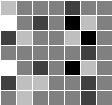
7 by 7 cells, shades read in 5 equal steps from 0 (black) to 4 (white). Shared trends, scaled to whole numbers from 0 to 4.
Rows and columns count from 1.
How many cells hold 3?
8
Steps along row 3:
up down same up down up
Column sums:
17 17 13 14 10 11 14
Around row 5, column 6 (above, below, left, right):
1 1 0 2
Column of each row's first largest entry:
1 1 2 1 1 2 2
